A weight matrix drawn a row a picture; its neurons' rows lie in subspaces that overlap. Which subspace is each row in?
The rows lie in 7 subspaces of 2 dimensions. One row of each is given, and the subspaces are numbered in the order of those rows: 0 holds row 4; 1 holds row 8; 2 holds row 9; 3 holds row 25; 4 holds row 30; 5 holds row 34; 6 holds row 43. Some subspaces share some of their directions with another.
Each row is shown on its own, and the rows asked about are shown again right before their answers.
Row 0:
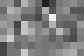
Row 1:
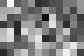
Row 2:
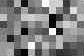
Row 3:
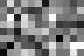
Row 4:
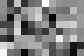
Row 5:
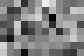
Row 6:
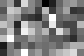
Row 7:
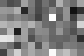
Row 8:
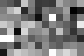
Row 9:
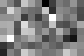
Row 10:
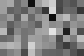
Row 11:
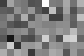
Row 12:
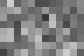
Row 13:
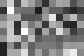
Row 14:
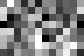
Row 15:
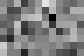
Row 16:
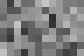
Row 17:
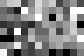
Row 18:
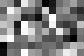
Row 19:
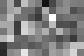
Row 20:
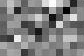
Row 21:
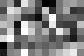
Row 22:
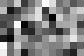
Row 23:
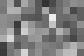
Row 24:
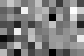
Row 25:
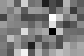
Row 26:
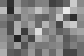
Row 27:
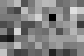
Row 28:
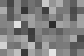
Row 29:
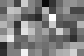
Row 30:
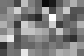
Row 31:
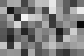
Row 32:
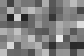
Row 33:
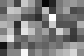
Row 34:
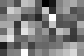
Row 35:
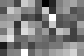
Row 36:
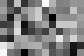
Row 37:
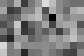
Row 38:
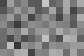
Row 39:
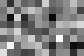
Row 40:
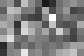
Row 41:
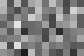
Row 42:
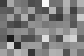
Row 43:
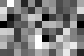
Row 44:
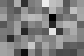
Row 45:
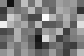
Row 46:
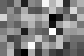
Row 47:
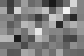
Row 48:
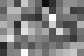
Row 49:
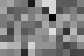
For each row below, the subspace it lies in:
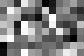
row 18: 2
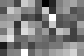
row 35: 5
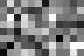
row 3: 0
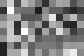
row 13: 4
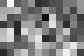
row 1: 6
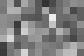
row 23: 6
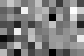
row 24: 1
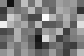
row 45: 6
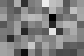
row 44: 3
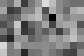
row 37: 3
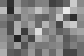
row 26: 4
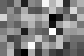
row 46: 3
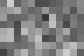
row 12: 6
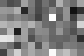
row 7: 1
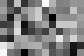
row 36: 0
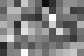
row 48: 3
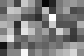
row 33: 5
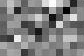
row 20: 4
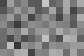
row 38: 2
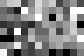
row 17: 1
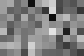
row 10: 5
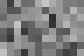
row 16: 6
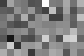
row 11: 2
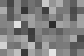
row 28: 1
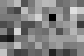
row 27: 1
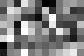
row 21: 5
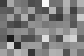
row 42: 2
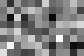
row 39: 0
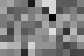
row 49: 5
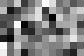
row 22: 3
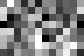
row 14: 6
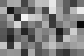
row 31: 0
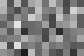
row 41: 2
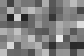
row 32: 0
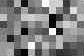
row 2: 3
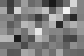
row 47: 4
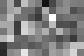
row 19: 0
